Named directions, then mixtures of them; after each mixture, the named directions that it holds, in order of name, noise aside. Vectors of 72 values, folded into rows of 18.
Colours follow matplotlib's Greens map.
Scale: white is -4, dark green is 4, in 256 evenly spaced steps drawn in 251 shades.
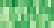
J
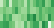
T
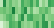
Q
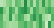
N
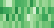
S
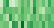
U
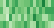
J, N, T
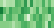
N, S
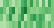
N, Q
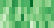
J, Q, S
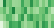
Q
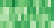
J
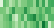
N, Q, T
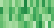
N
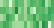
S, T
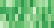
Q, S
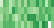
Q, T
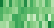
T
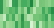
J, S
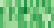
N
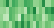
J, U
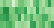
J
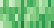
Q, S, U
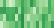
Q, S, U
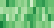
Q, S, T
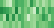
S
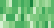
J, Q, S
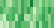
J, Q, S
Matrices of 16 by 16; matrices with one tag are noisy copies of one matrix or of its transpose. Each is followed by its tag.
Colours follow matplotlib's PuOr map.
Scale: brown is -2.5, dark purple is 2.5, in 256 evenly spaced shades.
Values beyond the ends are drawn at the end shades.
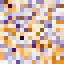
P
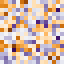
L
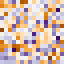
L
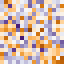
P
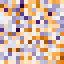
P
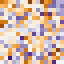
L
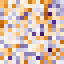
L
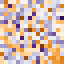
P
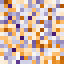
P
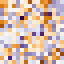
L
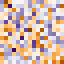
P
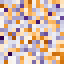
P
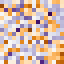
P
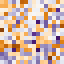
L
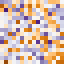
P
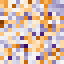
L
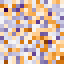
P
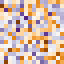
P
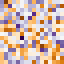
P
